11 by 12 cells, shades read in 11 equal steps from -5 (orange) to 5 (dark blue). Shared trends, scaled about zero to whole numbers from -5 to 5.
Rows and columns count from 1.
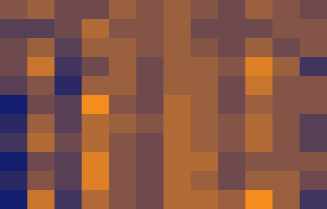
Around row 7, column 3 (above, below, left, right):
2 1 -1 -2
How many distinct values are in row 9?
6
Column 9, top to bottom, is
1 1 1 0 1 1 0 0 1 1 -1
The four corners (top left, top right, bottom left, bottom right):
0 1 5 3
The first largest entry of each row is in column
3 1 3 3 3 1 1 1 1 1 1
